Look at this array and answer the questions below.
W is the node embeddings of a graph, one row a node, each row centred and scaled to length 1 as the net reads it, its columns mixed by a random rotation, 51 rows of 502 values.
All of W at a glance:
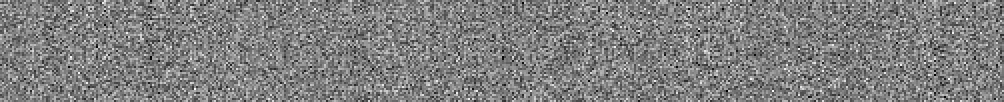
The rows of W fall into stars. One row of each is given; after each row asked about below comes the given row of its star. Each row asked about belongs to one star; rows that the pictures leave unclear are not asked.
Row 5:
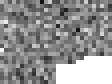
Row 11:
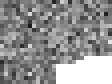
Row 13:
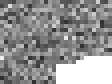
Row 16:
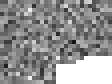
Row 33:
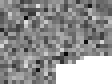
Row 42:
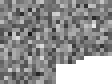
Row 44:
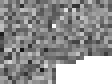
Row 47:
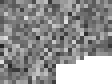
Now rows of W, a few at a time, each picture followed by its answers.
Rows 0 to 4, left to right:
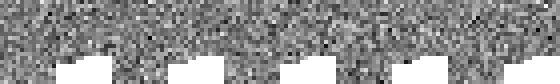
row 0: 42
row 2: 33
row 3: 5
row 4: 16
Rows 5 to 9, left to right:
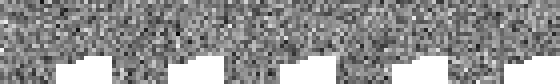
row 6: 42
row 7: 11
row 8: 13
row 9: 44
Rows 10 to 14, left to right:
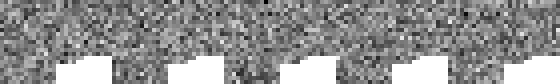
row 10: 33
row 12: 5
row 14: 42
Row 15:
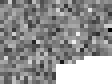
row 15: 33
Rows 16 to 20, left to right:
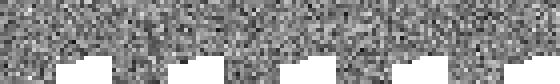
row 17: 5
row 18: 11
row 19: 5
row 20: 44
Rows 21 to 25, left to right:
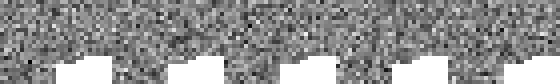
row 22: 16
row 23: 42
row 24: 47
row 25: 42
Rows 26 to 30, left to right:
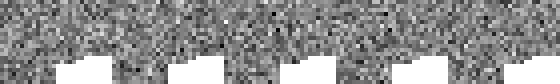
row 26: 11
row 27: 47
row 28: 42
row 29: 13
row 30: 47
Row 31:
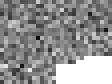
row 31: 5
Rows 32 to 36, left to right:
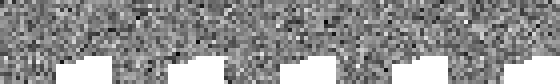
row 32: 44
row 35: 47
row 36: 33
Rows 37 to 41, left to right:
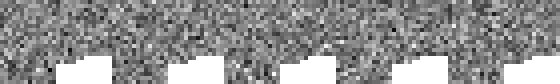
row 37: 47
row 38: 42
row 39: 16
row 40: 33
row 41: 5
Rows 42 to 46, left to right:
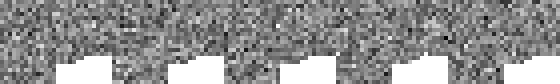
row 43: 44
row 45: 11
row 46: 47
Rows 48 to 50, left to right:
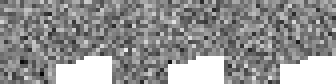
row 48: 16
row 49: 47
